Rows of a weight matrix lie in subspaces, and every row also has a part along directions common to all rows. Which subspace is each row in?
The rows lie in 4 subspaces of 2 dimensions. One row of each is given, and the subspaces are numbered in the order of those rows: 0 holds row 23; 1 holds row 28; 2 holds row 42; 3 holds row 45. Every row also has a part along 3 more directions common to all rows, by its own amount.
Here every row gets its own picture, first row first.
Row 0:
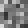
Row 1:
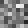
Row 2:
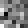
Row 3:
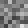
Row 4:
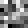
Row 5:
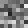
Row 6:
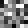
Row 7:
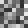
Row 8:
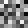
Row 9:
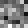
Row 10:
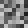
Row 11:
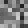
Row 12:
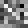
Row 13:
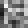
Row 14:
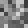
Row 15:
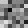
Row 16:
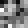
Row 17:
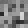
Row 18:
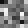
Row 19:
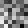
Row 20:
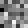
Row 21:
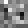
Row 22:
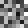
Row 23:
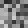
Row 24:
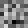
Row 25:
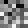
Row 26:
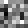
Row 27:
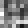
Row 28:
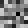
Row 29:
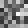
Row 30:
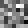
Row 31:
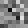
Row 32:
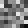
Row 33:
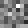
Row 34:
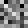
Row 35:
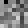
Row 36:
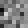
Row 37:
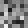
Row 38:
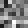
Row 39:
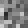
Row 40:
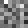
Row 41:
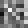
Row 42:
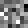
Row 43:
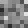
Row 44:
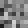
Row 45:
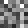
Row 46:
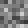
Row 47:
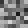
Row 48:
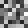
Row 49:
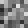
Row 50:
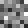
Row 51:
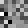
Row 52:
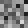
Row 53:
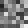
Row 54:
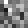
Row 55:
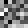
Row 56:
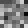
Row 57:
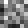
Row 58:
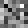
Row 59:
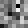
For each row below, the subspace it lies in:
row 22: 2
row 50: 2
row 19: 0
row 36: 1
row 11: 3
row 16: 2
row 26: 0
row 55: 0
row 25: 3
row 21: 0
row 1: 3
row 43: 2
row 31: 3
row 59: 3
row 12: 3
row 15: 1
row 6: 3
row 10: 2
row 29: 0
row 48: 2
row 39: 1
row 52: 2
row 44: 1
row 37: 0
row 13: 3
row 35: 3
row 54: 0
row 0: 1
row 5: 1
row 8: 2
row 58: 3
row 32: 1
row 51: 0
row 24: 0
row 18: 0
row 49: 2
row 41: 3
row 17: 0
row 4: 2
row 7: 2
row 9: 2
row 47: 1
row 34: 3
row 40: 3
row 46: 0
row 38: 1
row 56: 2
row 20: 1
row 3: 0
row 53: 1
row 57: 2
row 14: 2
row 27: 0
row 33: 3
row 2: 1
